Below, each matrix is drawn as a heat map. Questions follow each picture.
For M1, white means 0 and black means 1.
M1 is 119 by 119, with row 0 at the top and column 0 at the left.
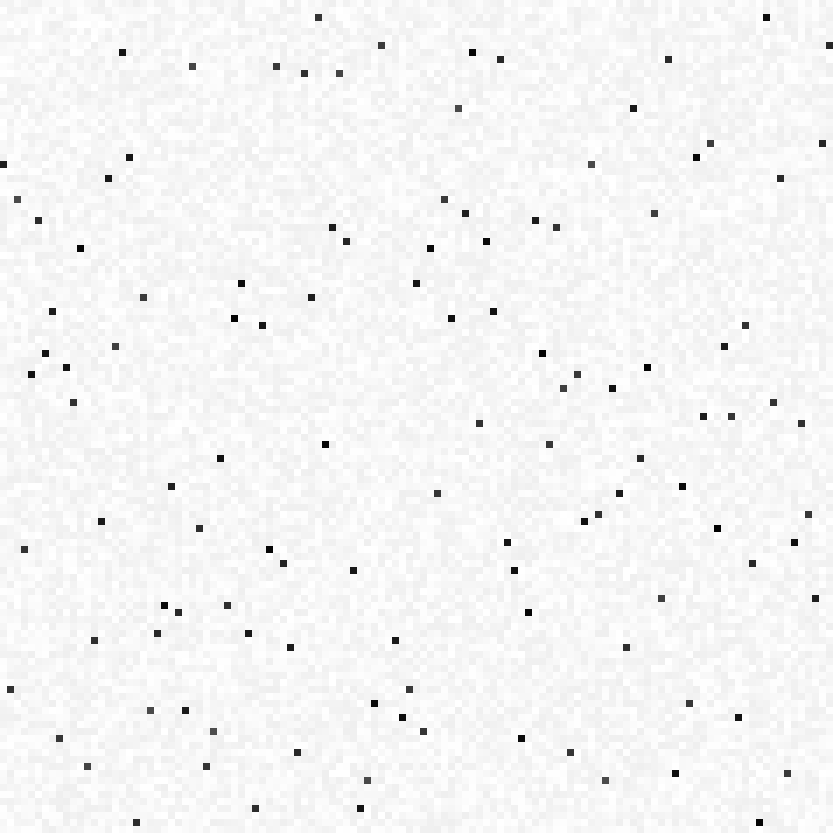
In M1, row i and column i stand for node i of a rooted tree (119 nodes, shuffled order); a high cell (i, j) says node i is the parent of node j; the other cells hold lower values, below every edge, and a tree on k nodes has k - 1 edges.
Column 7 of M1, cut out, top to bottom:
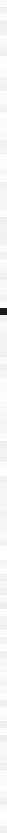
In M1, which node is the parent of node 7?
44
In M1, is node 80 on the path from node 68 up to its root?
yes
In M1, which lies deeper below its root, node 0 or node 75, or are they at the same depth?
node 0
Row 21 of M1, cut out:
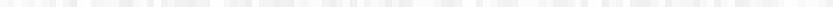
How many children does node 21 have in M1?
0
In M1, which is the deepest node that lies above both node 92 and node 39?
52
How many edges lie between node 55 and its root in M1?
0
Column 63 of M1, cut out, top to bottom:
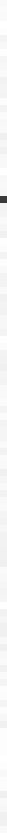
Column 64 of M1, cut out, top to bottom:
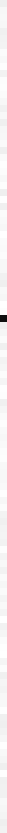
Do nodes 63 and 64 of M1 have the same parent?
no
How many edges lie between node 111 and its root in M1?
3
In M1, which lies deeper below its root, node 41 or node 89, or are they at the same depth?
the same depth
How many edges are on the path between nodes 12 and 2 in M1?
2
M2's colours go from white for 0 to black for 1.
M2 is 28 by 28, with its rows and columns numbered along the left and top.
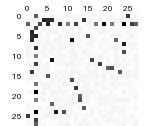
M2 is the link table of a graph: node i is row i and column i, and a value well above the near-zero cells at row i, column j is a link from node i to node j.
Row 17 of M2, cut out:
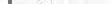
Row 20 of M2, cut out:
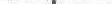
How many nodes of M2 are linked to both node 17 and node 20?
0
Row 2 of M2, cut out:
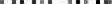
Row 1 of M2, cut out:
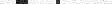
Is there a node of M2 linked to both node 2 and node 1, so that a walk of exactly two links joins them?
yes
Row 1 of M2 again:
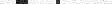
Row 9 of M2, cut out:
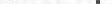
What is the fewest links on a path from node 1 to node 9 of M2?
4
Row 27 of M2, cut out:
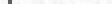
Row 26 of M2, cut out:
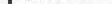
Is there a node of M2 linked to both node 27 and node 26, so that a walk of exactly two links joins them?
yes
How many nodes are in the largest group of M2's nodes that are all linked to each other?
2
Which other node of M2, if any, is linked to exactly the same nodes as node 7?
node 9
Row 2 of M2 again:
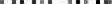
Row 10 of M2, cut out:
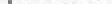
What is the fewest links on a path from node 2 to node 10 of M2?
1
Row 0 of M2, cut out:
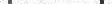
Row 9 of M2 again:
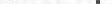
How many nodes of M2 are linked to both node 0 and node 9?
0
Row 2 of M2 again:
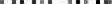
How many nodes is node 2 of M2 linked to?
12
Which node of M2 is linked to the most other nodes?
node 2
